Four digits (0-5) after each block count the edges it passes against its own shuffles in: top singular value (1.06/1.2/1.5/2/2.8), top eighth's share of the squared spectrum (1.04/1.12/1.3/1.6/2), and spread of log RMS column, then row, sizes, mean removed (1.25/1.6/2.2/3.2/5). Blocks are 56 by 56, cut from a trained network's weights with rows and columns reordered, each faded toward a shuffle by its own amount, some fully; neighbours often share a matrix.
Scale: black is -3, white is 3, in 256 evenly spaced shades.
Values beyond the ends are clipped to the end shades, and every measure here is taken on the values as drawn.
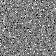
0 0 0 0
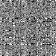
3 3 0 3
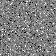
0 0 0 0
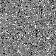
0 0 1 0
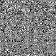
2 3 0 2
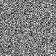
3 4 1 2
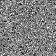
1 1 0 0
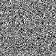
2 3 1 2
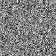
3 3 1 1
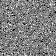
0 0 0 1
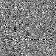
2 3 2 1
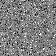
0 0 0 0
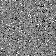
1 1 0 0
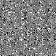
2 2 1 2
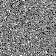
0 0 0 0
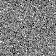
0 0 0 0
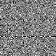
2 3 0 2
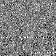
2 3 1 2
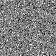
0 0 0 0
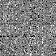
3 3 2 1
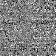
2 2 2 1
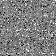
1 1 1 0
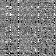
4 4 3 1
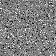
0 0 0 0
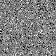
1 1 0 0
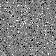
0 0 0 0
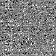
2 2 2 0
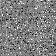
1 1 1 0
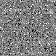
2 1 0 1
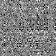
3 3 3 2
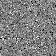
1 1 0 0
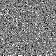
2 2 0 1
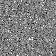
0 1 0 0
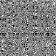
3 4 3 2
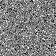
1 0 0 0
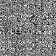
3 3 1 3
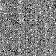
2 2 0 1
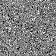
0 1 0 0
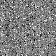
2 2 0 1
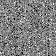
1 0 0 0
